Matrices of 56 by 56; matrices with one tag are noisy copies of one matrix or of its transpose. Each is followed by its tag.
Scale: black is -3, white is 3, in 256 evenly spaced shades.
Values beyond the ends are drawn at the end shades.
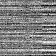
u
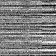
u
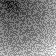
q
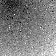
q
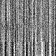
u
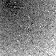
q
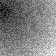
q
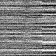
u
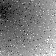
q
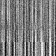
u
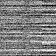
u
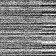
u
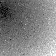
q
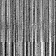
u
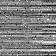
u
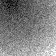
q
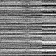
u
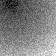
q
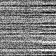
u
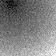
q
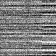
u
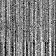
u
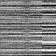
u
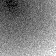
q
